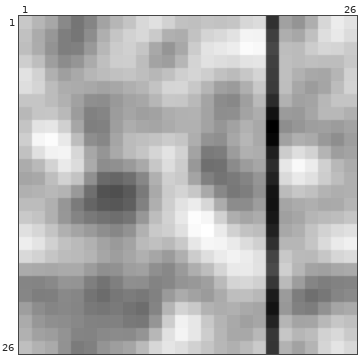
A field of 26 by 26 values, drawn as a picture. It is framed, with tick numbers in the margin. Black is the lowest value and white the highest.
Most values sit high, with a long tail of low ones. Column 20 differs from the columns beside it. On average the colour sits 70% of the way up the scale.
